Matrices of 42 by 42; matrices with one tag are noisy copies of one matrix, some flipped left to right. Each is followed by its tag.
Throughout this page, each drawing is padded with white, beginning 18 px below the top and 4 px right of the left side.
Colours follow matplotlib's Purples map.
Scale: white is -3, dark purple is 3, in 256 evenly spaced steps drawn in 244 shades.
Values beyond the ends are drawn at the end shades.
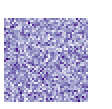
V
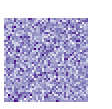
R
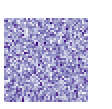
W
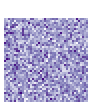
V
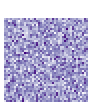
W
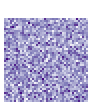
V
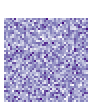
V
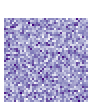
V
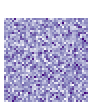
V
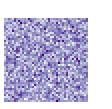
R
